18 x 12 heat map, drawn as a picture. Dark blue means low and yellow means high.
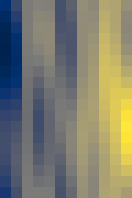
Average level on the scale: 50%. Ninth with the highest average: middle right. Grain: streaks running down. Slope: up to the right. Lone odd cells: none.
